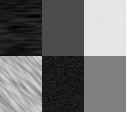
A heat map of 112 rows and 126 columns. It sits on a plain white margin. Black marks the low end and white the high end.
It is made of 2 by 3 panels. Panel 1,1: very low, streaked across, faint in contrast. Panel 1,2: low, flat. Panel 1,3: very high, checkered, faint in contrast. Panel 2,1: high, slanting down to the right. Panel 2,2: very low, fine-grained, faint in contrast. Panel 2,3: middling, flat.
